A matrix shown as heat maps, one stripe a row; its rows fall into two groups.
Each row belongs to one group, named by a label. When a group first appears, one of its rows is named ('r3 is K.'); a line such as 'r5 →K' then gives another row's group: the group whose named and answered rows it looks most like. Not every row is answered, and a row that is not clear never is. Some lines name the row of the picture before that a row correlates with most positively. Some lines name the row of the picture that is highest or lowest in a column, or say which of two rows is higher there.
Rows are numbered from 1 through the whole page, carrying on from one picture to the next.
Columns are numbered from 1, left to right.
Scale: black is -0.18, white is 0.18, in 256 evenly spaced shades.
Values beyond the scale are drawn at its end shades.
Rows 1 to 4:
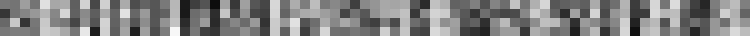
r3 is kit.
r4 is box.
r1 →box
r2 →box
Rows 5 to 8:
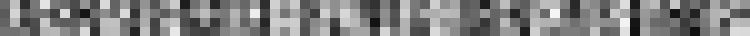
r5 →kit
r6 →kit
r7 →kit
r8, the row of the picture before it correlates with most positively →4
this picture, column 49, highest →6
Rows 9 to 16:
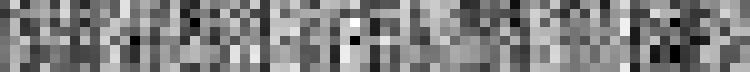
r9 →kit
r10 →box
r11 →kit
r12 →kit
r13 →box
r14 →kit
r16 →kit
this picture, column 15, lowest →13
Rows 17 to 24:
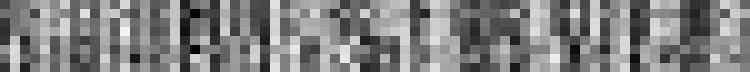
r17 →box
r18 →box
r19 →box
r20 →box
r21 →kit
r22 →kit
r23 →kit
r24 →kit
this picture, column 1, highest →22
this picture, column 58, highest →18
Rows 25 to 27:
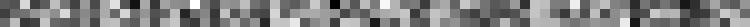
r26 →box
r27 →kit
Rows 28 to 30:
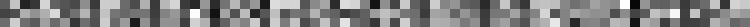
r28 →kit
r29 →box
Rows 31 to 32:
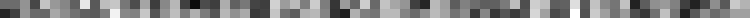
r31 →box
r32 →box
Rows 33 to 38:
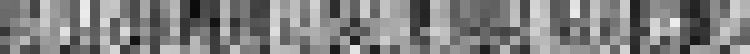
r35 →box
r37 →box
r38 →kit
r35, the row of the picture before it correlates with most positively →31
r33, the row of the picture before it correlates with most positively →31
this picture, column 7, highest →36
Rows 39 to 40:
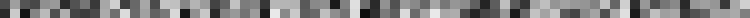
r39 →kit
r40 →kit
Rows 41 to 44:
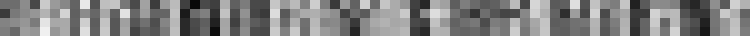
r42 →box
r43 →box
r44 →box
